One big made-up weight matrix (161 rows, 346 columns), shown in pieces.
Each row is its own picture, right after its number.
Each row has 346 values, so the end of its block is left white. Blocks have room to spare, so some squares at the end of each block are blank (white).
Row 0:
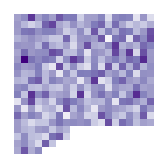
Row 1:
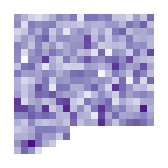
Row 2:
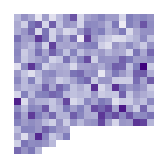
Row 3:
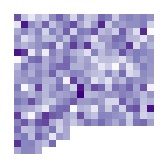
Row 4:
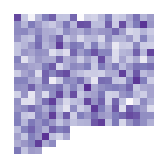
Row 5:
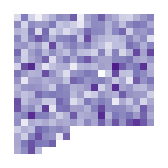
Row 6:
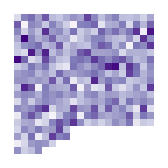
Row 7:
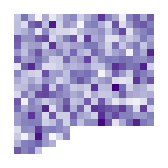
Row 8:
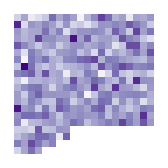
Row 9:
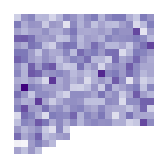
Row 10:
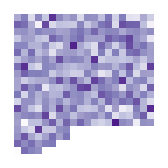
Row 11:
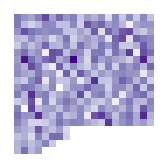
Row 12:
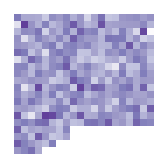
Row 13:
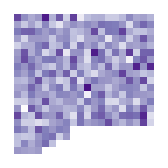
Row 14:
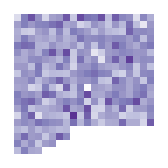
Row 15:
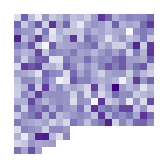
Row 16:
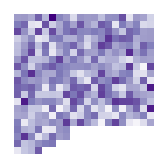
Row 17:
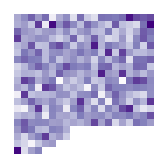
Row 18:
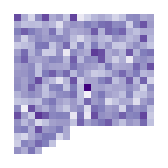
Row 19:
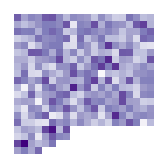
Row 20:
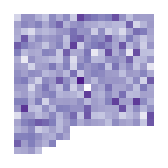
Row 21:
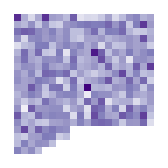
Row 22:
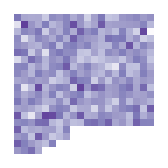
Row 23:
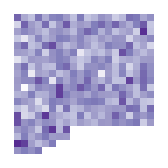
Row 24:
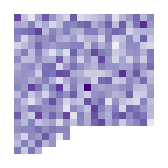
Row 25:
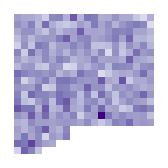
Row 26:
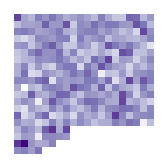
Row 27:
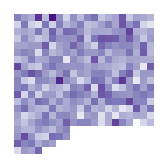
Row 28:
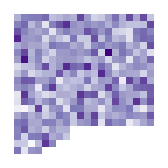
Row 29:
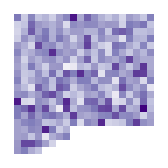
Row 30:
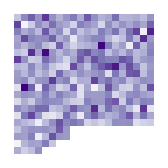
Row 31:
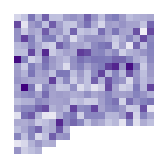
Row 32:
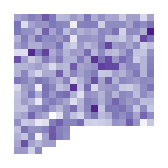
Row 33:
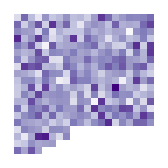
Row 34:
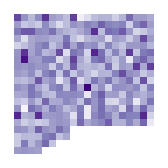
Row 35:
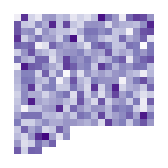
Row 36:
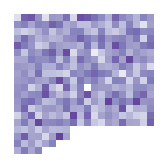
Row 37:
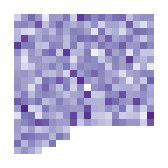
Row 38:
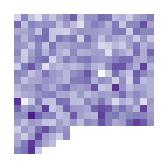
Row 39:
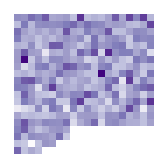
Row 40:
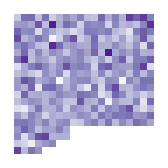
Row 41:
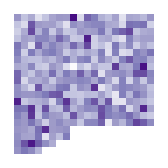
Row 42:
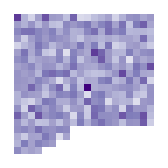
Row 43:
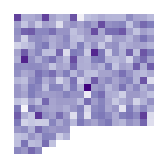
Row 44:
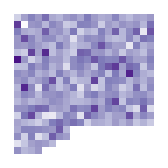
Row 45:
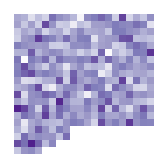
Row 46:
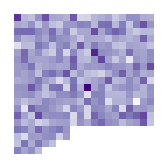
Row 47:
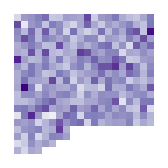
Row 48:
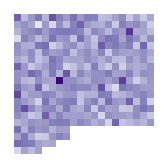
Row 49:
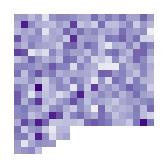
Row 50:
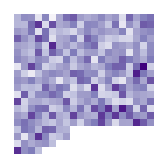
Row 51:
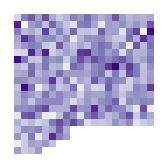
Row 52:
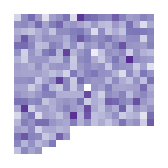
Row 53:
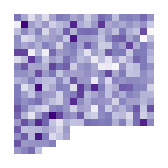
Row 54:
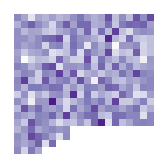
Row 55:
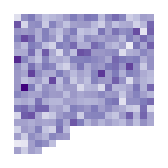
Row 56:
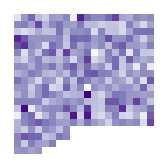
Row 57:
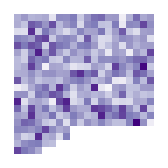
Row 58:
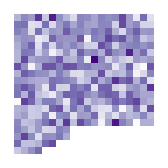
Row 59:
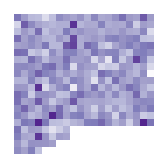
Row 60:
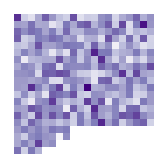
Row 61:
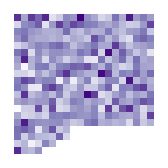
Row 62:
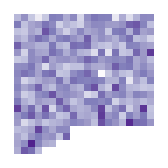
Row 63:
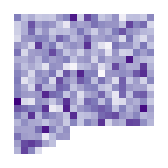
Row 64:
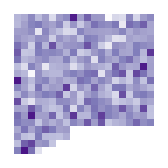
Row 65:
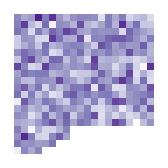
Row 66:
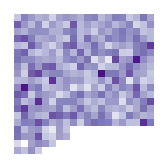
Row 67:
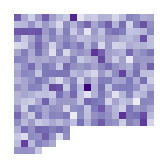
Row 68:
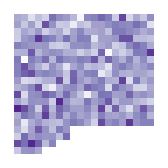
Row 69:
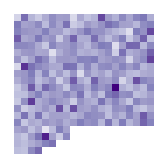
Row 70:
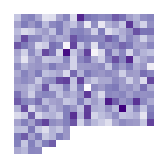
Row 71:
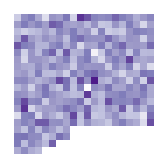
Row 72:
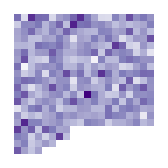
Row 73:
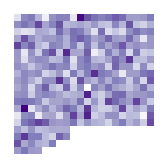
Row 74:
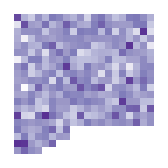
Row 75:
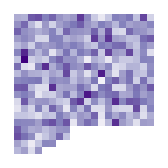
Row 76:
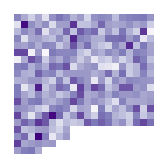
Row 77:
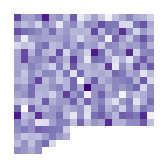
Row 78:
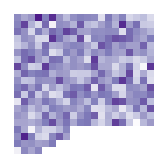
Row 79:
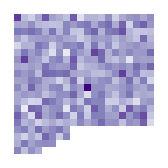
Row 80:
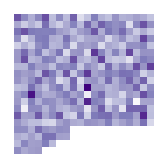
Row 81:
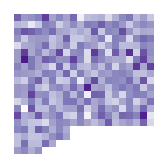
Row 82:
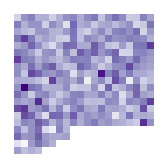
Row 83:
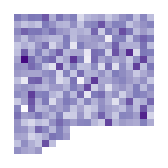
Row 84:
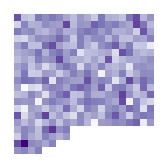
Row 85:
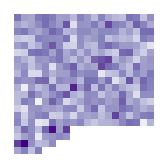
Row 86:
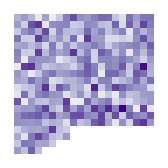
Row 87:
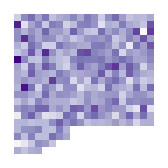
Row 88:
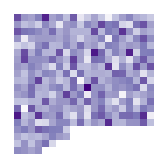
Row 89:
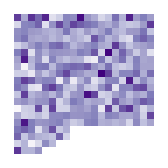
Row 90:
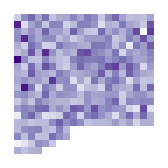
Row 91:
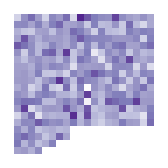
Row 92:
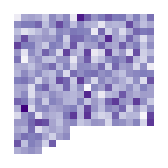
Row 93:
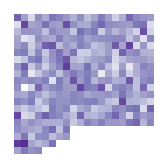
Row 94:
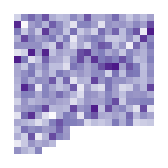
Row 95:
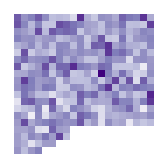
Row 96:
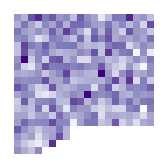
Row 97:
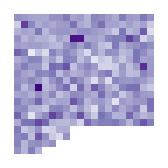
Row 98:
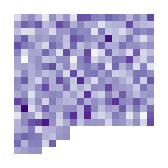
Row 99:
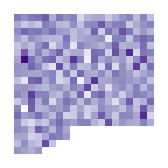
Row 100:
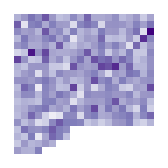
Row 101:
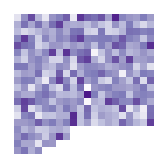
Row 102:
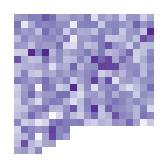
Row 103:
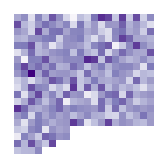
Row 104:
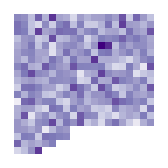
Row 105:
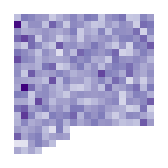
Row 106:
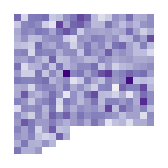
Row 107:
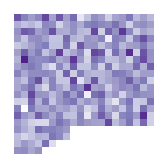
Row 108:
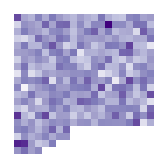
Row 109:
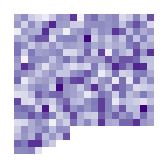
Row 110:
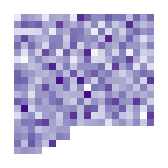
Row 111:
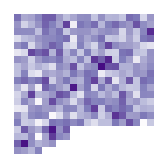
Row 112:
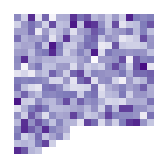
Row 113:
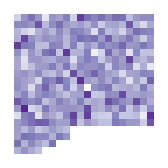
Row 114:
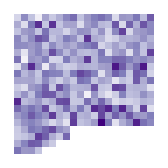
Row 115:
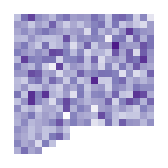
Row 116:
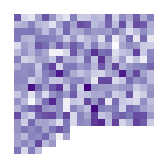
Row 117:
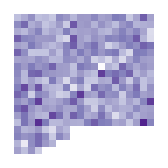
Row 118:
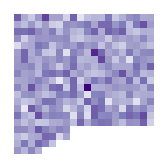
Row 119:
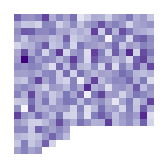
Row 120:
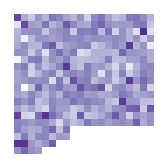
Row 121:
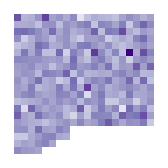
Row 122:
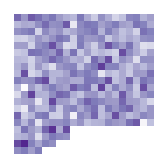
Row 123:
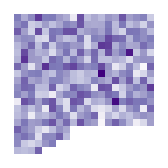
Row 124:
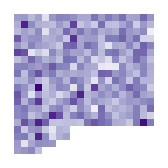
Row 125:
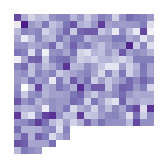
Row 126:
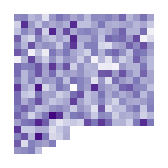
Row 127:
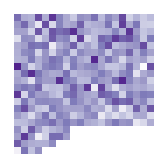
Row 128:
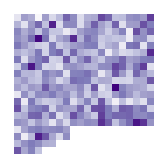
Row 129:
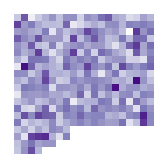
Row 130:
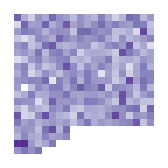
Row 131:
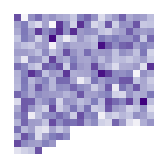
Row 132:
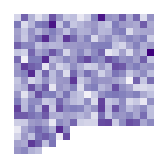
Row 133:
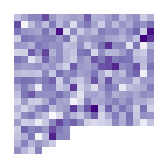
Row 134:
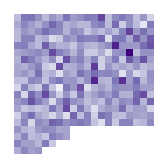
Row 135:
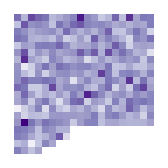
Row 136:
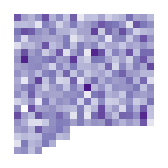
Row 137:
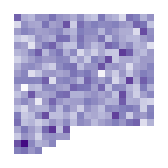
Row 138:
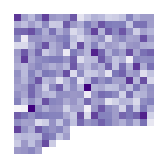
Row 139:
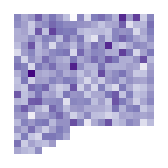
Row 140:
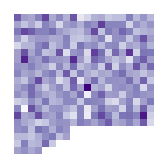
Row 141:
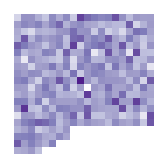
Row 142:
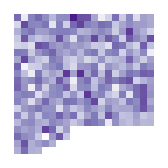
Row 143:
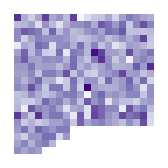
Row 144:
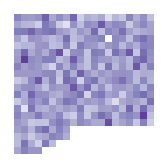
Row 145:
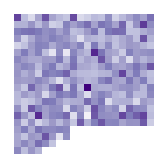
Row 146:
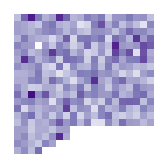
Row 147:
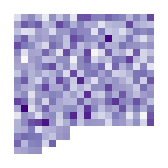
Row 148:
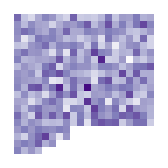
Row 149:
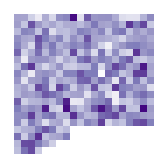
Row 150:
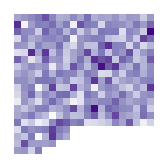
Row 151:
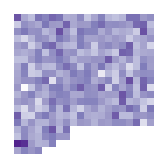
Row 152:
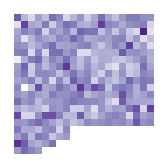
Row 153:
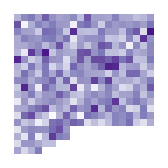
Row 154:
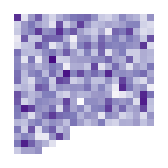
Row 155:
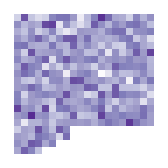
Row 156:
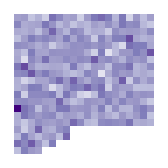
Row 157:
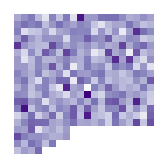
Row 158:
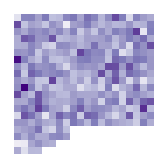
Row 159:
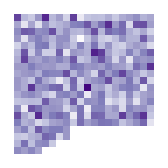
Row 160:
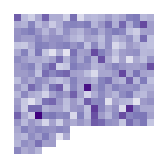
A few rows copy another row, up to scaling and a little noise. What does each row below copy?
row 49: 124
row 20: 141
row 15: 33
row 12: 22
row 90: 87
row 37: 113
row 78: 65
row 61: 89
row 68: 45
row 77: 88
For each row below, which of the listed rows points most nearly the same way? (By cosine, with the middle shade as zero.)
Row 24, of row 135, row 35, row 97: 35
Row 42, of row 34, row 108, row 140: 34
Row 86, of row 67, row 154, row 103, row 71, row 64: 64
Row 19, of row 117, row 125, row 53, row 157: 125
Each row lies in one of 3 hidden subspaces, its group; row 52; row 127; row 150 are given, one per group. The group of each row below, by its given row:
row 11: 52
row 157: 52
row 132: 127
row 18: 52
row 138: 52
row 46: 52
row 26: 150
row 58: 127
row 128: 127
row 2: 127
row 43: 52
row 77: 52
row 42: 52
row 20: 52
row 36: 52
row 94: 150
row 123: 127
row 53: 150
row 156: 127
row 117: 150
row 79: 52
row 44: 150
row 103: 127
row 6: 150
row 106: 127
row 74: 150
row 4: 52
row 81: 52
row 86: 127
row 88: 52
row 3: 150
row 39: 127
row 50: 127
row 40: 127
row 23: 150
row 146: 52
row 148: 52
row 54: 52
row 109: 127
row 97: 150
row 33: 127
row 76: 150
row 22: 150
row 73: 52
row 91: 52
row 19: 150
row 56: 52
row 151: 150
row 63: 127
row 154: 127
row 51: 150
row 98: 52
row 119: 52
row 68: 127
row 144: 52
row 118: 52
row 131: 127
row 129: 127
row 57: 127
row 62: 127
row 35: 127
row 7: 127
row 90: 150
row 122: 150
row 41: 127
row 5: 127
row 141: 52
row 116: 52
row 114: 127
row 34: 52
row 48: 127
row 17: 127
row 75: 127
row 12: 150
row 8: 127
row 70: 52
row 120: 150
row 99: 52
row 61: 127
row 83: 52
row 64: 127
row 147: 52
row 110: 52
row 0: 52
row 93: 150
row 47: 150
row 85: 150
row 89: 127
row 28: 127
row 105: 150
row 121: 52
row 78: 127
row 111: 150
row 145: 52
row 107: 52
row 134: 52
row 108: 150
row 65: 127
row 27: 127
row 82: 150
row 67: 52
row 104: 127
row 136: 52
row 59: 150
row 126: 150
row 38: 127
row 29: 127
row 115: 52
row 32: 150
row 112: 127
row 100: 150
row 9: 150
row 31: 150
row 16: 127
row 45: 127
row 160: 52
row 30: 150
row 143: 52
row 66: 150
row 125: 150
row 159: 52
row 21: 52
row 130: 150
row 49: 150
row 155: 127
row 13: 52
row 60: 52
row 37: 52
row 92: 52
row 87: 150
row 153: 150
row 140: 52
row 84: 150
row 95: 127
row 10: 127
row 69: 127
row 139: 127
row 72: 127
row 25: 127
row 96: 127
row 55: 150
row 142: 127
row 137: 150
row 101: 52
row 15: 127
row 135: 127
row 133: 150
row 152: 150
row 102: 150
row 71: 52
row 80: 52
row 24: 52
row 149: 127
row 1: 127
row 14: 52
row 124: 150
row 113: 52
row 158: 150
